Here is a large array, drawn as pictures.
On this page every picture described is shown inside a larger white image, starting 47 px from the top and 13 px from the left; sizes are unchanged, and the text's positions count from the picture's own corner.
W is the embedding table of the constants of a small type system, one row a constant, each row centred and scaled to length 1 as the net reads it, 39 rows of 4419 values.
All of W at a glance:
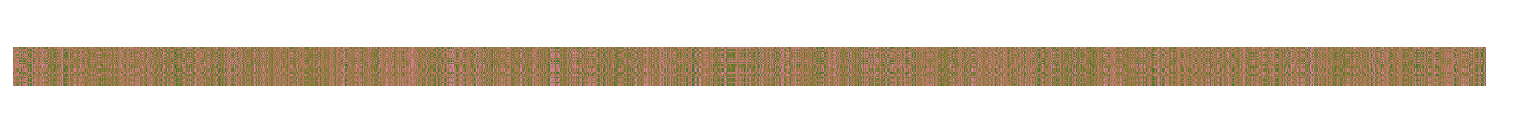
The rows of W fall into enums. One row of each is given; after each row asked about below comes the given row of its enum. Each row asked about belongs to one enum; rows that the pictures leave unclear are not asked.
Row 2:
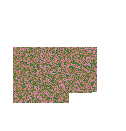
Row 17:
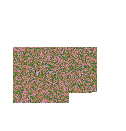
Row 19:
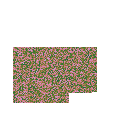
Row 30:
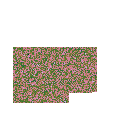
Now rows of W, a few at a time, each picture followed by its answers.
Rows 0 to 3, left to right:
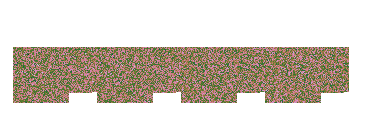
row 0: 30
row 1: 30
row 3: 17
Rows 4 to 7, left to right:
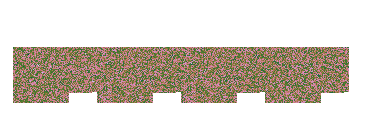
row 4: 30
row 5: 19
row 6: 19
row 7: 2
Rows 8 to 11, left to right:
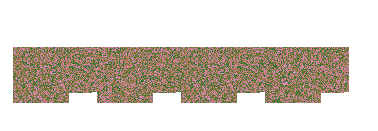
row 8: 2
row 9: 19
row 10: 2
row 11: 30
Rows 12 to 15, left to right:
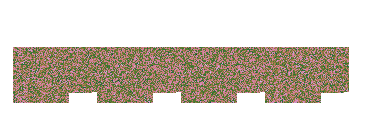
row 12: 19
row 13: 30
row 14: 30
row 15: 17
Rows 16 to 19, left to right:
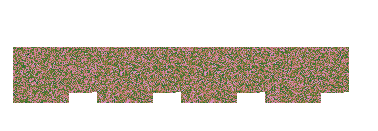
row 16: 30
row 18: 17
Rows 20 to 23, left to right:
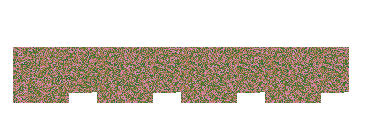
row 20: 19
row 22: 2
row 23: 2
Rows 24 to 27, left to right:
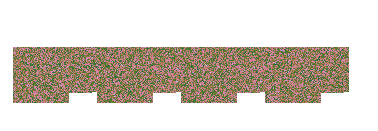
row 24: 2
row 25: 30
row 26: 30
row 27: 19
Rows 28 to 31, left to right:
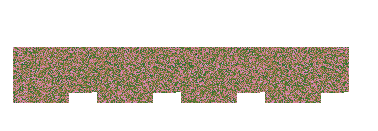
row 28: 19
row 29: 2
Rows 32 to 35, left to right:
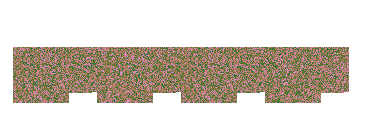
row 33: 17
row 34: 2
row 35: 30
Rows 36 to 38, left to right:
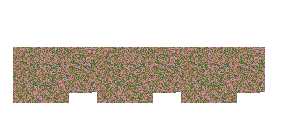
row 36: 2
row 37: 2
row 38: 2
